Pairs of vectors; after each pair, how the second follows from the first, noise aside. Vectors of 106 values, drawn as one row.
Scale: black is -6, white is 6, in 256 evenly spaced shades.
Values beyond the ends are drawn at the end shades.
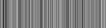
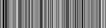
scaled up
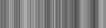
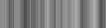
negated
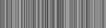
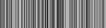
scaled up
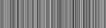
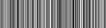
scaled up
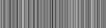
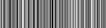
scaled up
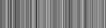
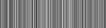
sign-scrambled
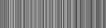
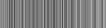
negated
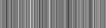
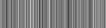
copied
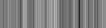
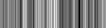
scaled up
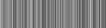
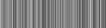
copied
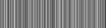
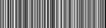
scaled up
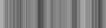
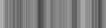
copied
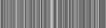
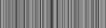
negated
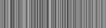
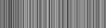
sign-scrambled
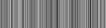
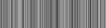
copied
